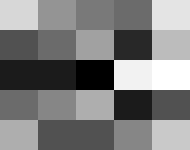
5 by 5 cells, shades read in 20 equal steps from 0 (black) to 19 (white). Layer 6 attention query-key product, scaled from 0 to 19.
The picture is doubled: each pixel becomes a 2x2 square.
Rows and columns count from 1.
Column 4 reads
8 3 18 2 10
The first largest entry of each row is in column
5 5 5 3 5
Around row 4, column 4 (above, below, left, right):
18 10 13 6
